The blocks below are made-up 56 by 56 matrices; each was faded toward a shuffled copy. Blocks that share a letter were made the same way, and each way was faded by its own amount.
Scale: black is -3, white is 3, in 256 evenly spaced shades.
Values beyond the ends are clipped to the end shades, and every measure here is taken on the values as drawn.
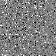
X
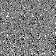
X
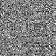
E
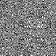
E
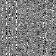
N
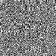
E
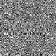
E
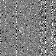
N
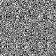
E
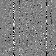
N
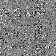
X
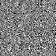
E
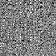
E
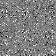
X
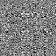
E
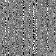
N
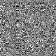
E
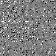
X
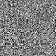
E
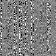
N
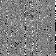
N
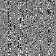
N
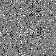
X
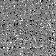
X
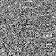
E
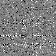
X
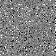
X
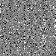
X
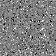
X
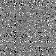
X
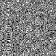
E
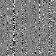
N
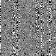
N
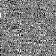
E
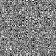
E
